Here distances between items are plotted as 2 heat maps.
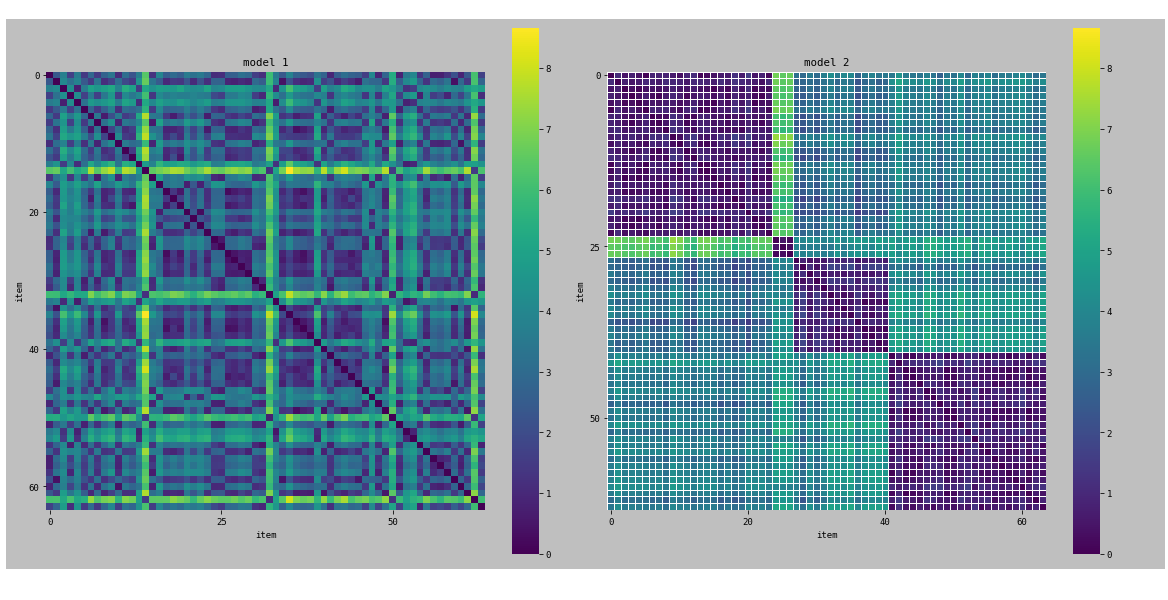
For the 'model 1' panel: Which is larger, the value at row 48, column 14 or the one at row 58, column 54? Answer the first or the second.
the first
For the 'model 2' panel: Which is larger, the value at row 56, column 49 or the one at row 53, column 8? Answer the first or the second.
the second
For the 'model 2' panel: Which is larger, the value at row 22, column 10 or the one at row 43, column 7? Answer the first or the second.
the second
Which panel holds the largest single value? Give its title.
model 1
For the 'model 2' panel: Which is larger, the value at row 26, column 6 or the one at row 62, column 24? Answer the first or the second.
the first
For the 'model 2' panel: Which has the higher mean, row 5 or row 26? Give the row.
26
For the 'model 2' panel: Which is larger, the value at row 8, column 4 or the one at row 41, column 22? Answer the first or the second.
the second
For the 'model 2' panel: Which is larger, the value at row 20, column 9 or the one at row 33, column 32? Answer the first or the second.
the first
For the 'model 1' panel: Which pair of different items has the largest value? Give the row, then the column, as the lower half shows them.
35, 14
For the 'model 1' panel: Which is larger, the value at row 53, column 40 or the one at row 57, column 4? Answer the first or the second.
the first
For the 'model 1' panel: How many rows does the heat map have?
64
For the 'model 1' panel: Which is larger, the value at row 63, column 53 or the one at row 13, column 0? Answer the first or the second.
the first
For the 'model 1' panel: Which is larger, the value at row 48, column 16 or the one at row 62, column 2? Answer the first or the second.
the second
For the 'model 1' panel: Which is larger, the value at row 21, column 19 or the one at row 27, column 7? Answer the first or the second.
the second
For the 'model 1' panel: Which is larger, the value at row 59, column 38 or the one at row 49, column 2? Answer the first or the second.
the second
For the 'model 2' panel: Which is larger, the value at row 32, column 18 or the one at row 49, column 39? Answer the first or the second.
the second
